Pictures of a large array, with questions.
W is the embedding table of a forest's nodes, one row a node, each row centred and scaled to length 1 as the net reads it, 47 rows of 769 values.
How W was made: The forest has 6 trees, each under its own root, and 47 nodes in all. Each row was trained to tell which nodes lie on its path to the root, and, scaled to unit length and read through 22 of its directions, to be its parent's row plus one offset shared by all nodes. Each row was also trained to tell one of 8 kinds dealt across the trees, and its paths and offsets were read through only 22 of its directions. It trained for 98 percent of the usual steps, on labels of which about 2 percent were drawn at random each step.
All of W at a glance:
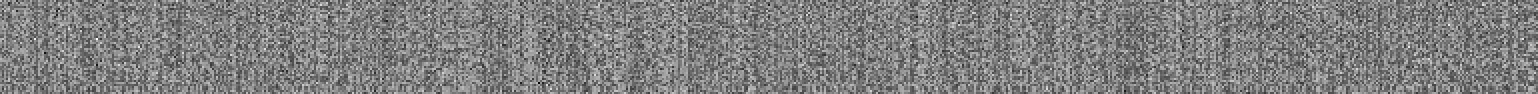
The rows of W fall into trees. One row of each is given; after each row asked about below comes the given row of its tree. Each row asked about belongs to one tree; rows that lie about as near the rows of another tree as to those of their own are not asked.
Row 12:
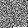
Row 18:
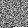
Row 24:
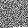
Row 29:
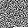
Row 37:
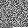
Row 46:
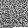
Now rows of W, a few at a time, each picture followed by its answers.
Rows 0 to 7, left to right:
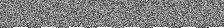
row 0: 29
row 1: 37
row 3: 18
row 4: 12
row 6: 29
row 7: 37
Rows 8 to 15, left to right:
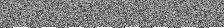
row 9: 37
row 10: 37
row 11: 24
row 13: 24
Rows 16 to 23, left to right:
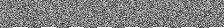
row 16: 46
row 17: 37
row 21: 46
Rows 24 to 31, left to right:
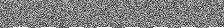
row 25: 29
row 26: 37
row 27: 37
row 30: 24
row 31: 18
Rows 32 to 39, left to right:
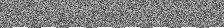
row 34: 46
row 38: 18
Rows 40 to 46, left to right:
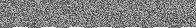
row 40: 18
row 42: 12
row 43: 46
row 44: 46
